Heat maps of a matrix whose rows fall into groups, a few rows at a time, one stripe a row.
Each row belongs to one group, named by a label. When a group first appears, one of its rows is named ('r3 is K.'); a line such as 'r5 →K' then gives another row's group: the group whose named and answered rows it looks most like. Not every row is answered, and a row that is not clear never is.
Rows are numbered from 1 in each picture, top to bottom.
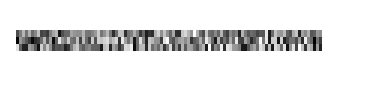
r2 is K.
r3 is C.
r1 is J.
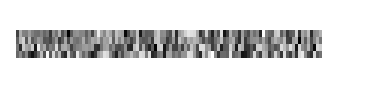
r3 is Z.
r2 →J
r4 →C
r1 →J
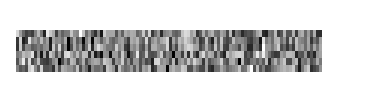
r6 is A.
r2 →J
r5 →J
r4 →Z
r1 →C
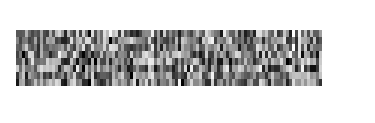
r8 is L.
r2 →C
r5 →L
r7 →L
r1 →K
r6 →Z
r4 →A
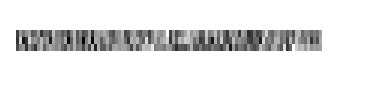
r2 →J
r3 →L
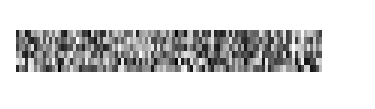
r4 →C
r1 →L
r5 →Z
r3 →L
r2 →C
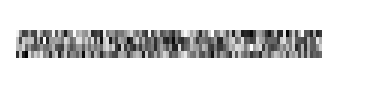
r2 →Z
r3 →Z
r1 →C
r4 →J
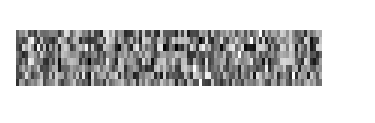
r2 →A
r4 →A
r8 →L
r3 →Z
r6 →J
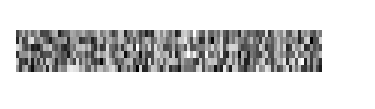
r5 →C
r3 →C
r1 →J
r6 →K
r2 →A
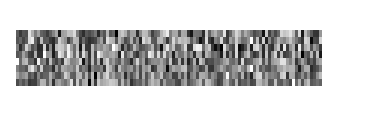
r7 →Z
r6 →A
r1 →A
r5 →Z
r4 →K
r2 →A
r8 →K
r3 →K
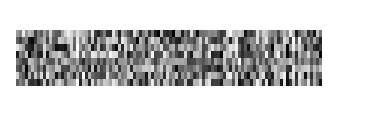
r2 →K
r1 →Z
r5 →A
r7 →C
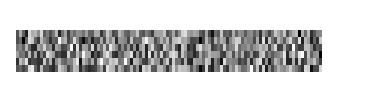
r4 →C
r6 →A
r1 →J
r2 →A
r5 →K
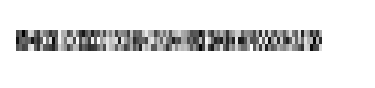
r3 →A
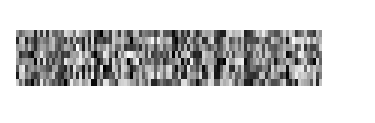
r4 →C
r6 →L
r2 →L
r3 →Z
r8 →C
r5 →Z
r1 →Z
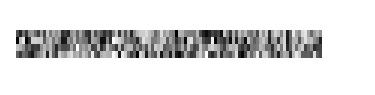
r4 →K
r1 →L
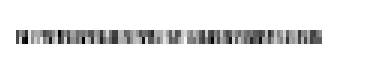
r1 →J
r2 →J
